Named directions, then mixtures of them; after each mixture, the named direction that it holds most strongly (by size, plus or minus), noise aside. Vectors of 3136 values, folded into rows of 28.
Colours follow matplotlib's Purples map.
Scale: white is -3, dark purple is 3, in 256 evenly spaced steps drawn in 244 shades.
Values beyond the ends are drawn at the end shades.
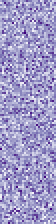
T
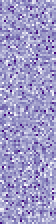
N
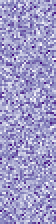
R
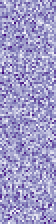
T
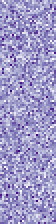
T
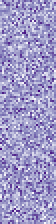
T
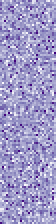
N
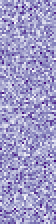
R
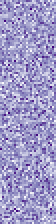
T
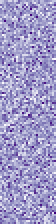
R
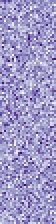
R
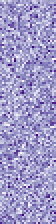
R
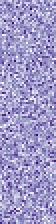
T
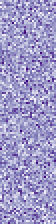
T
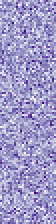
T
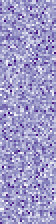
N
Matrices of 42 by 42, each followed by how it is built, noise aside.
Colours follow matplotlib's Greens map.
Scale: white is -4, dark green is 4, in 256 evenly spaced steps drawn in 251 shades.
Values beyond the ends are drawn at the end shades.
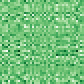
low rank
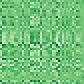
low rank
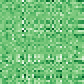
low rank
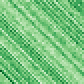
Toeplitz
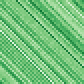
Toeplitz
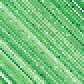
Toeplitz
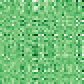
low rank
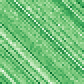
Toeplitz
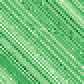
Toeplitz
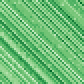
Toeplitz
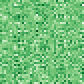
low rank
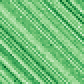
Toeplitz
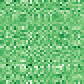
low rank
